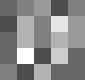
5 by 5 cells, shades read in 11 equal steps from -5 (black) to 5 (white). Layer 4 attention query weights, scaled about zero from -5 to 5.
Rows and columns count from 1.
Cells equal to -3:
0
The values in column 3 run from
-2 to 2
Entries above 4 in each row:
0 0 0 1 0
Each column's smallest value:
-2 -2 -2 -2 -1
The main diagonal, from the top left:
-1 2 0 3 -1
